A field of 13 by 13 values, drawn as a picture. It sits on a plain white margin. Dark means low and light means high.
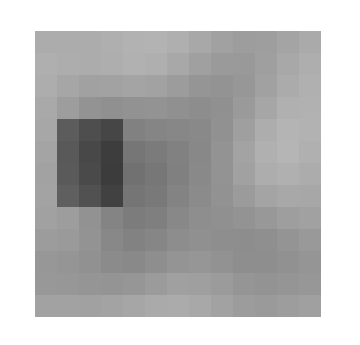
Histogram: skewed, a long tail of low values. Odd patch: lower, in the middle left. Ninth with the lowest average: middle left. Roughest part: middle left.
